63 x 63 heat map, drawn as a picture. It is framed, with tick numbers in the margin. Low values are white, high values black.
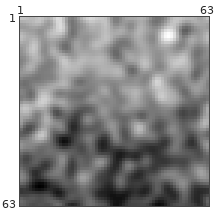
Ninth with the highest average: bottom middle. Stripes: none. Slope: up to the bottom. Grain: blotchy.
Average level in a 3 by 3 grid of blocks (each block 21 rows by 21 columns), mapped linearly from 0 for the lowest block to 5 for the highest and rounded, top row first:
0 0 0 | 2 2 2 | 4 5 4
